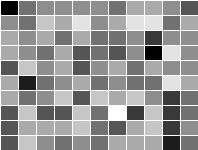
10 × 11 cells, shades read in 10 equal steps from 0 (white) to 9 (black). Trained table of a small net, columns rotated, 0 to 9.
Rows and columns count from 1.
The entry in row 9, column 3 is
3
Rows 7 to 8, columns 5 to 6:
6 2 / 2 5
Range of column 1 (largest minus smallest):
6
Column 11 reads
6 3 4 4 4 3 5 5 4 5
